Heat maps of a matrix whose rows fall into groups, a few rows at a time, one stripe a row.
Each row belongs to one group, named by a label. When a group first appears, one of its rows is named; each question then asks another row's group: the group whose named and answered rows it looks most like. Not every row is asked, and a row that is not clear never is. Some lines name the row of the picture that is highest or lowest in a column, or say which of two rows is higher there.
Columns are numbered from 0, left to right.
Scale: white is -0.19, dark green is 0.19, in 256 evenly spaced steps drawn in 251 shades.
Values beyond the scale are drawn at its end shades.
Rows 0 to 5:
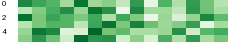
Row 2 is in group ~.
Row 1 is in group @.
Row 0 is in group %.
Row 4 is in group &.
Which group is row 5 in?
%
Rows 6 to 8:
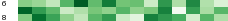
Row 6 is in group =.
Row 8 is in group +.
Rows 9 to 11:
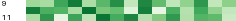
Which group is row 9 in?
@
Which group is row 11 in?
=
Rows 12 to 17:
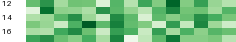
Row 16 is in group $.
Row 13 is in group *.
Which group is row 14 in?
$
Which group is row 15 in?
=
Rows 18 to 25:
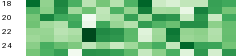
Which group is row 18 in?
~
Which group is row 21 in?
@
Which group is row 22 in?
=
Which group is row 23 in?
=
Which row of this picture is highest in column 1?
20
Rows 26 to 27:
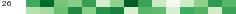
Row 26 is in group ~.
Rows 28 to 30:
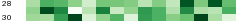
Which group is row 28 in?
&
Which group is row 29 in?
&
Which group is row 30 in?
@
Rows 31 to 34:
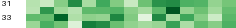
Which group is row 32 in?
*
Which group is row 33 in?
+
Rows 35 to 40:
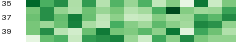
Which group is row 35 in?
%
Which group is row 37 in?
$
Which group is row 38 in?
$
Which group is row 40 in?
+
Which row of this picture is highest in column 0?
35
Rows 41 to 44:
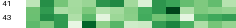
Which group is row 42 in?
*
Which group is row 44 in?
+
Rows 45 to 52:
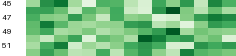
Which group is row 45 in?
&
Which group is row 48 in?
~
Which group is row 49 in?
*
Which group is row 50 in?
@
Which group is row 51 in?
~
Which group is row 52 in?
&
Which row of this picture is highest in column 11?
52
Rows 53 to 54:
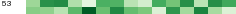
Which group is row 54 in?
=
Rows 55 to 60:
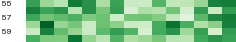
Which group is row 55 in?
$
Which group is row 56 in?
%
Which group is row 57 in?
~
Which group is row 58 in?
*
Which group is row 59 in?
*
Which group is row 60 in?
$
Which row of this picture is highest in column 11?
58
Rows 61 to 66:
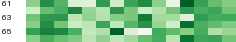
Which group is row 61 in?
&
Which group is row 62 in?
$
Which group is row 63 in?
~
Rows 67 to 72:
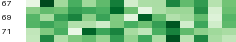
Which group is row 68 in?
=
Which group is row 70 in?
*
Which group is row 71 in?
+
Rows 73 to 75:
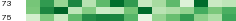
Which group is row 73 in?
=
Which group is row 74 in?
~
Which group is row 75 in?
=
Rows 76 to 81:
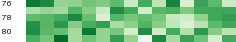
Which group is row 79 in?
~
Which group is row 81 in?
+
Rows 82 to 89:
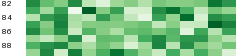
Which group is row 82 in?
$
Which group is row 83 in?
+
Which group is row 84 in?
&
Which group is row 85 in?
~
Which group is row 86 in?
%
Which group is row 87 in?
@
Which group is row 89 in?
=
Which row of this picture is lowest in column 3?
83
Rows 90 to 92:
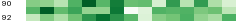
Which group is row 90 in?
=
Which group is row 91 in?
+
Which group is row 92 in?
=
